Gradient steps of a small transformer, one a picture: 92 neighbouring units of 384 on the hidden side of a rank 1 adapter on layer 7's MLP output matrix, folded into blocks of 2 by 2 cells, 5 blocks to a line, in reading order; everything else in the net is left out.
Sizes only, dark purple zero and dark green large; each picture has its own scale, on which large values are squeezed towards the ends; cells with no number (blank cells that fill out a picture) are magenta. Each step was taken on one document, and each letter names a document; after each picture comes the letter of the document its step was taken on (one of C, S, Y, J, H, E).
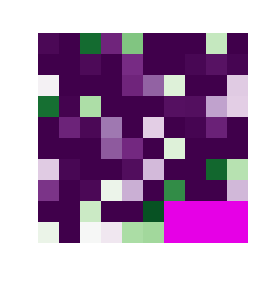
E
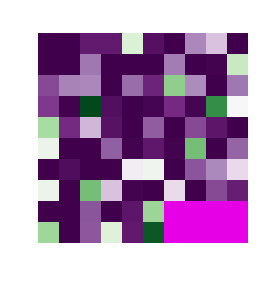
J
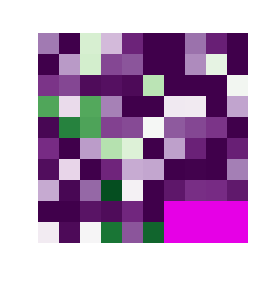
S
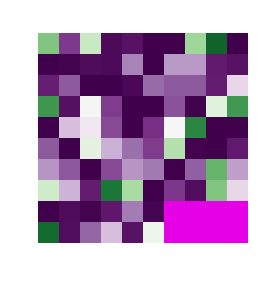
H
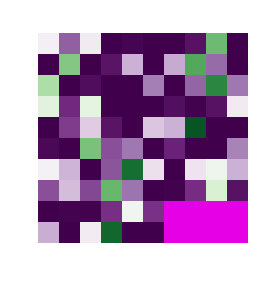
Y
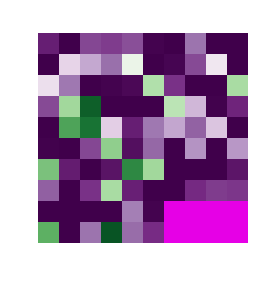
S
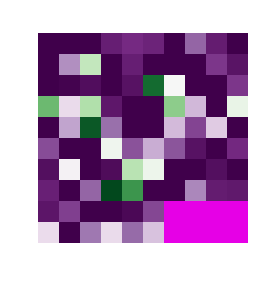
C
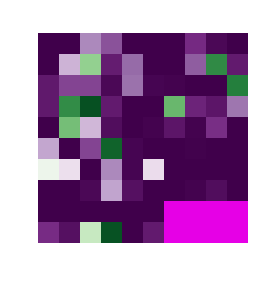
S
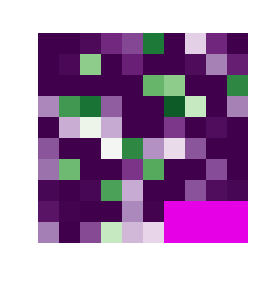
C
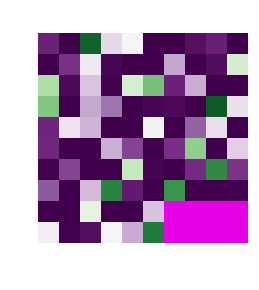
J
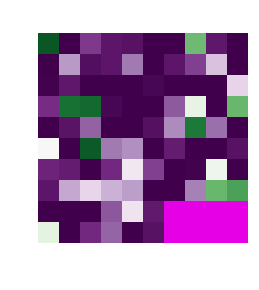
Y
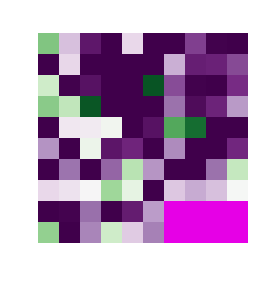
H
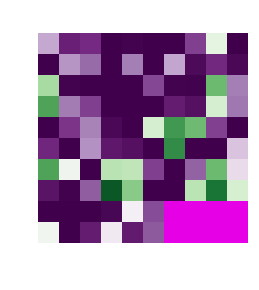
Y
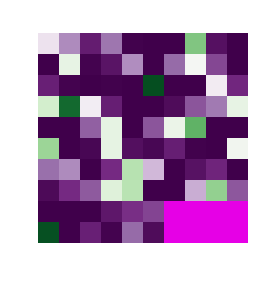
Y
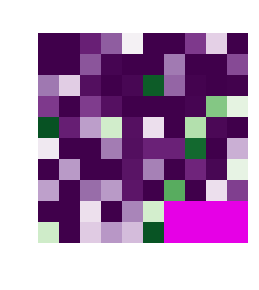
J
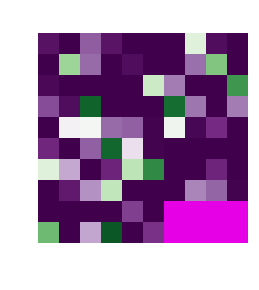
S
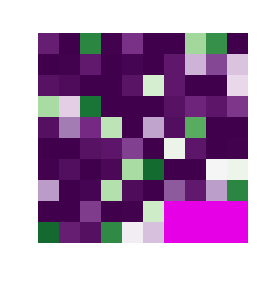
E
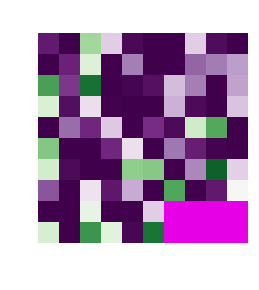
E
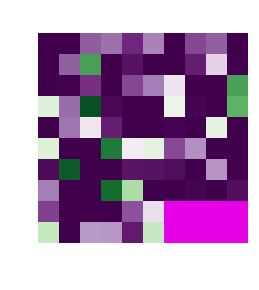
C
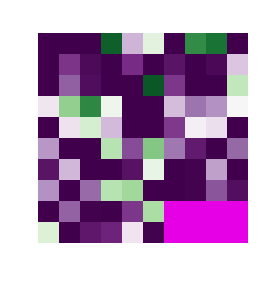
C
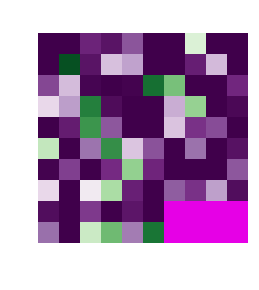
S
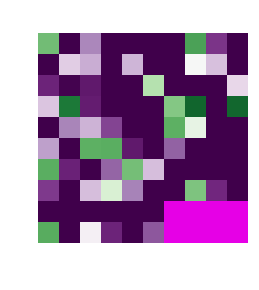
Y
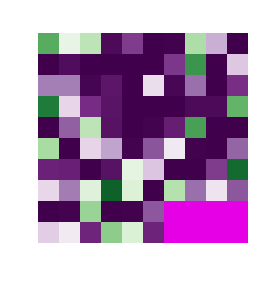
H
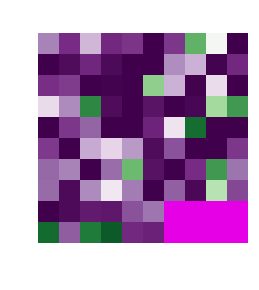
H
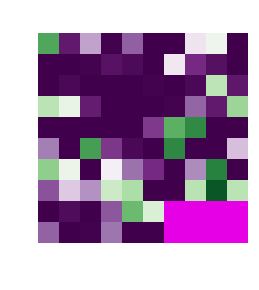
Y
